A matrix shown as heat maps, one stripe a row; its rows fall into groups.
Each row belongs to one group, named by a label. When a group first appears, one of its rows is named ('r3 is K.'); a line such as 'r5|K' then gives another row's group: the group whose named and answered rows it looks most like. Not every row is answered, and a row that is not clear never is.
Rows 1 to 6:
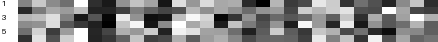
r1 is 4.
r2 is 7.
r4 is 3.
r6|4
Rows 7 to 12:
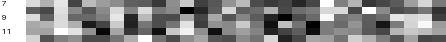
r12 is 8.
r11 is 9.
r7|9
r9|9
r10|9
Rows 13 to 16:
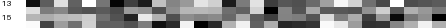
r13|7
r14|3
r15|4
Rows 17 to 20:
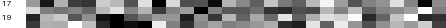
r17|8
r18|9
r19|7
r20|7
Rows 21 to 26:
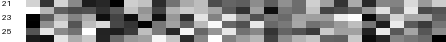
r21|3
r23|7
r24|7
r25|4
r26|7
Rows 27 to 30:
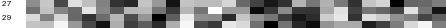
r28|4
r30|9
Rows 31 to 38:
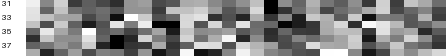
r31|3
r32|3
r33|3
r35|4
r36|4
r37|7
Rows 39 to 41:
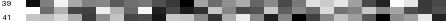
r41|9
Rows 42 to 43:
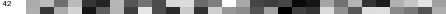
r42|9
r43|8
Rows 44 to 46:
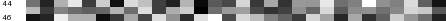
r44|8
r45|9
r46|7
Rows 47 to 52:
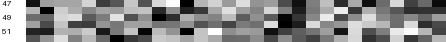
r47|7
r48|8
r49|8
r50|8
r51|7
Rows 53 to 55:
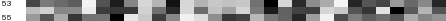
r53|4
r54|4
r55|3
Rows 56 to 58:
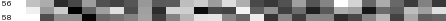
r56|4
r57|9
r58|3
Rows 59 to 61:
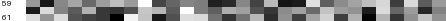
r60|4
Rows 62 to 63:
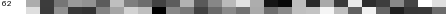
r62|9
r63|8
